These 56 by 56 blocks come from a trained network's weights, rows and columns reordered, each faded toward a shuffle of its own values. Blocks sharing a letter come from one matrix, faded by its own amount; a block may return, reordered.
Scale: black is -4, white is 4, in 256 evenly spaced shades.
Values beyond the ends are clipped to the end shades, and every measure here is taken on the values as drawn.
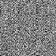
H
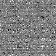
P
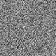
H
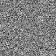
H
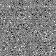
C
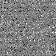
C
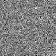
H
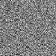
H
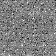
C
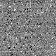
C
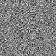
H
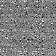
P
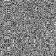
H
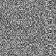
H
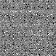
P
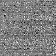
P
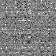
P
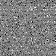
C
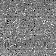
C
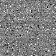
C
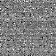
P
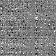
P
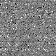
C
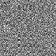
H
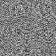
H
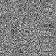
H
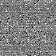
P
